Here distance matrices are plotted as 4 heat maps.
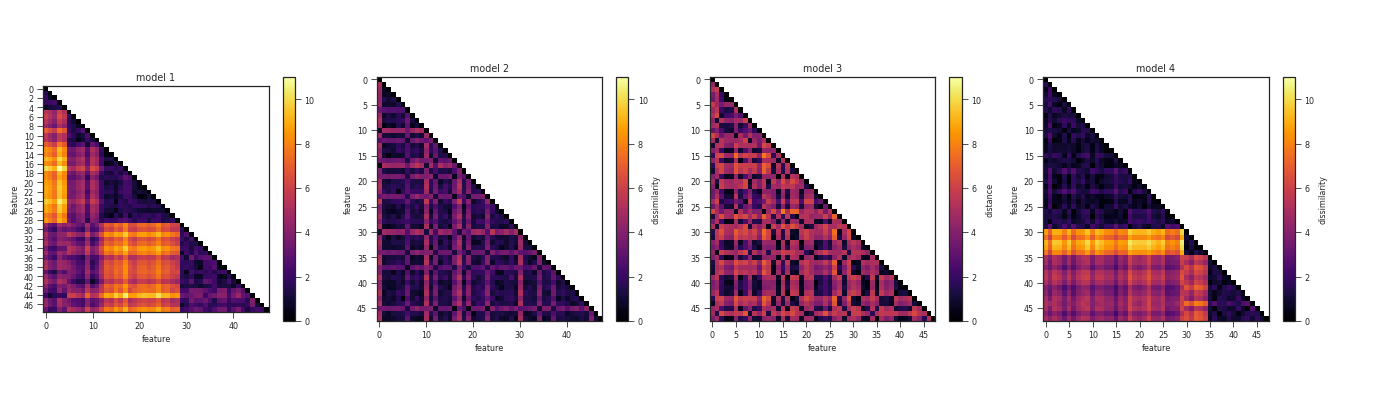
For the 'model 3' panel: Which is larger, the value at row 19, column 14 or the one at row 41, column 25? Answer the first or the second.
the second
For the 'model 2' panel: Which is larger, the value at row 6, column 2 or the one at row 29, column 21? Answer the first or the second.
the first
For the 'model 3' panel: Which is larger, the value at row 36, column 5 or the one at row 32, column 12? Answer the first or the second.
the first
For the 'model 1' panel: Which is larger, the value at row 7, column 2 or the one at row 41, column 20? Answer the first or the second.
the second
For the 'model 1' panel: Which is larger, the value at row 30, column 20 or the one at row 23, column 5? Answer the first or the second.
the first
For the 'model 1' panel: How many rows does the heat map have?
48
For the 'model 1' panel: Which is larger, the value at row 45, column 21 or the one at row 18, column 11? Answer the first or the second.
the first
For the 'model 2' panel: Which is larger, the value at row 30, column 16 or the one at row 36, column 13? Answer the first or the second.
the first
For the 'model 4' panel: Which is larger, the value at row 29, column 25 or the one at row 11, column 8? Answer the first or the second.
the second
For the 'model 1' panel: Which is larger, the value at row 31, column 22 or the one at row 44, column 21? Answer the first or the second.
the second
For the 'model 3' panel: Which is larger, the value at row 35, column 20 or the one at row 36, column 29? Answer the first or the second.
the second
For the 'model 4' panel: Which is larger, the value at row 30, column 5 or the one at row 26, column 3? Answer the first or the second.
the first
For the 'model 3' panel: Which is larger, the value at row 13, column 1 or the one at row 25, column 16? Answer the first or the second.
the first
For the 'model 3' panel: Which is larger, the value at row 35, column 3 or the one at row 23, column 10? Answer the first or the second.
the second
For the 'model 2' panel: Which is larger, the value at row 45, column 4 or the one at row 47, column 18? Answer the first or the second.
the first
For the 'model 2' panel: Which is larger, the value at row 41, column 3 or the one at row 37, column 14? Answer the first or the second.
the second
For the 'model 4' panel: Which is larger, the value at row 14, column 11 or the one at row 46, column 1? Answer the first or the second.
the second
